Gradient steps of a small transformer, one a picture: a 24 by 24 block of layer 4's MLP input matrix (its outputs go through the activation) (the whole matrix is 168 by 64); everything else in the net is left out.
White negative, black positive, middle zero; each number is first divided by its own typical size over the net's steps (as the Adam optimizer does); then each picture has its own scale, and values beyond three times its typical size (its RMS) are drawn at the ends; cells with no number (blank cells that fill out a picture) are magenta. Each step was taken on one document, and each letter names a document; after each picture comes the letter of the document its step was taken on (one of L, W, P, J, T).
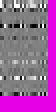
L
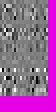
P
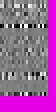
L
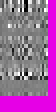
L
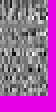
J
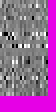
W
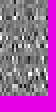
W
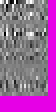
P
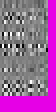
J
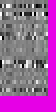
W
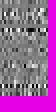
J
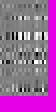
W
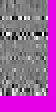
P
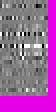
W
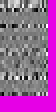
L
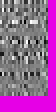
L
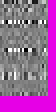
L
